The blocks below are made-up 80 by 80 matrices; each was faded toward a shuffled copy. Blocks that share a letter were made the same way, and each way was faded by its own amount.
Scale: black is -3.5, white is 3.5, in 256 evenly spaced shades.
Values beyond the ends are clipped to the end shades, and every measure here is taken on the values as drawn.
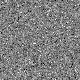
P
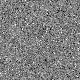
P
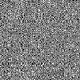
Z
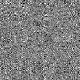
Z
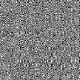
Z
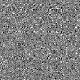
Z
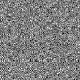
Z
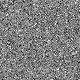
P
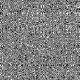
Z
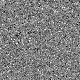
P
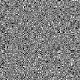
Z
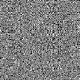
Z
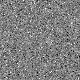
P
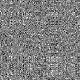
Z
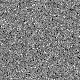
P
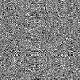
Z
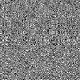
Z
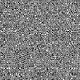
Z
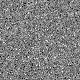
P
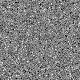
P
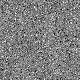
P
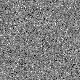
P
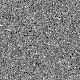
P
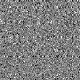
Z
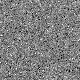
P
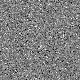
P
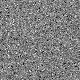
P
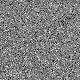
P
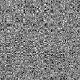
Z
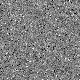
P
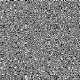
Z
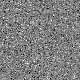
P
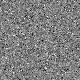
P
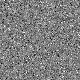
P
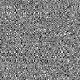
Z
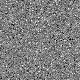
P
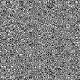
Z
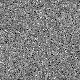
P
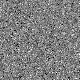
P
